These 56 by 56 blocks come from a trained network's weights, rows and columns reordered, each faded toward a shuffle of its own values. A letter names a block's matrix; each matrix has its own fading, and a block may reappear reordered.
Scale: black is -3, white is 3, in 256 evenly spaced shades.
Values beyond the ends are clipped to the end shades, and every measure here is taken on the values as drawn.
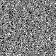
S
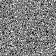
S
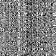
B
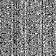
B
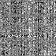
B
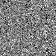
S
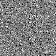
S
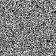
S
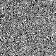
S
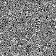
S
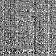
B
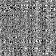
B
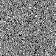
S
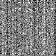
B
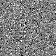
S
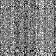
B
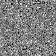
S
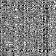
B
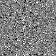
S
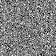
S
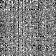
B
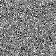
S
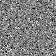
S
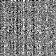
B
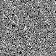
S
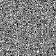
S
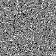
S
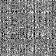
B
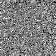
S
